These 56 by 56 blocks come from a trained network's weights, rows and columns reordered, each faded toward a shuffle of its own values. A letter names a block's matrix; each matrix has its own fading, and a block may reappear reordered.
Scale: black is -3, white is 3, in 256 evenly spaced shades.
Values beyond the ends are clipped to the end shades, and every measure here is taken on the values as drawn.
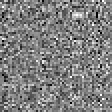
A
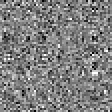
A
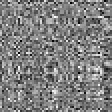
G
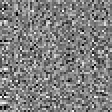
A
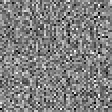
A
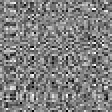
G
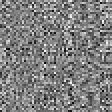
G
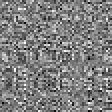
G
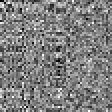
A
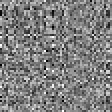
G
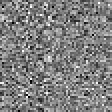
A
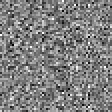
A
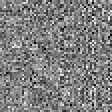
A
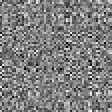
G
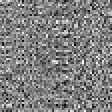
A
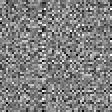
G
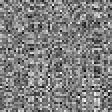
G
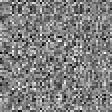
G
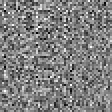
A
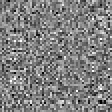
A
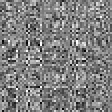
G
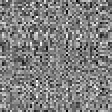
G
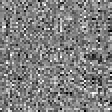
A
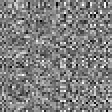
G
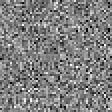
A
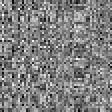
G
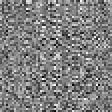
G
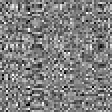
G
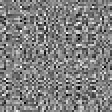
G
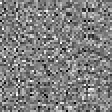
A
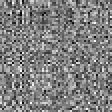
G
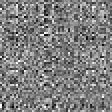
G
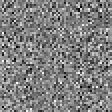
A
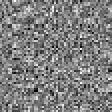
G
